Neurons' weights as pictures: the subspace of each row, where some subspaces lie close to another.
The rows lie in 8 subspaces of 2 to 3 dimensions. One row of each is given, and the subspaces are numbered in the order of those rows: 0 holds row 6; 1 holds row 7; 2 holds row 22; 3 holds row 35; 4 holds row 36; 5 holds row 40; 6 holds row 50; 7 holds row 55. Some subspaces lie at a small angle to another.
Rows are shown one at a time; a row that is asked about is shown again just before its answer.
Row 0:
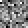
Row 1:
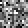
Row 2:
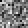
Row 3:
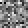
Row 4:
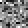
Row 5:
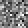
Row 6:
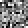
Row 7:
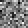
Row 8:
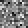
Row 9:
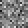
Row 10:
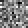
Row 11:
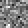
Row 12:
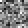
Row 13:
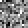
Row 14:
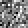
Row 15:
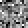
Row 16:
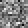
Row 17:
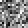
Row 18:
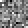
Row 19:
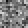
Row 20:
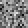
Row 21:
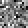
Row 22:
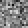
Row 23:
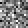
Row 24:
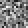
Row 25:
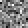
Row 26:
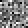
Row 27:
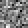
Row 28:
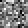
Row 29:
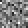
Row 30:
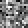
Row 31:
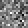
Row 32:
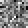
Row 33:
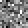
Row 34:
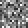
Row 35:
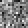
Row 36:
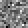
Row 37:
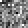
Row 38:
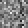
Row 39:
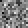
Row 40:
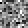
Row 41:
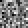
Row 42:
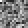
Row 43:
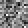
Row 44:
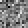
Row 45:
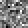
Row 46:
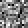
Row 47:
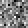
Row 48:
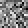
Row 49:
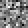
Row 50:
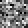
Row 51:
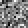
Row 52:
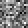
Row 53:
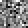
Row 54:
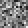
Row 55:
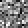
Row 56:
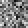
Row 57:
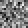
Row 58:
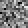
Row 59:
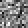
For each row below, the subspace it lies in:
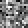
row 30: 6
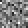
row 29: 2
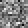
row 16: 5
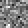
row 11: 4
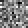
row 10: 0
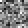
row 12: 5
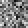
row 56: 3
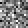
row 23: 1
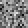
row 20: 1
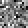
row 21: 0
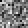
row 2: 3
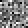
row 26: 0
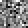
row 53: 2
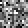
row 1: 1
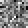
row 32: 0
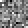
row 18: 0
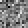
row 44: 7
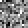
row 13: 7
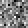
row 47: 3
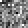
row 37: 3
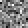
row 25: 2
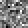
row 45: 4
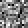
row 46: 7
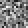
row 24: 2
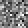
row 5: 1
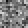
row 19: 6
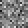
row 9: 4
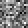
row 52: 6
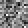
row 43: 6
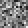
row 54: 2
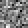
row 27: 4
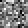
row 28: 5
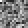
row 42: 5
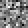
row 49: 4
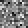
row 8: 1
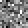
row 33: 2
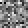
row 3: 1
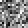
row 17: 7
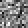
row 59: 7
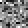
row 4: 5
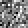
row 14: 3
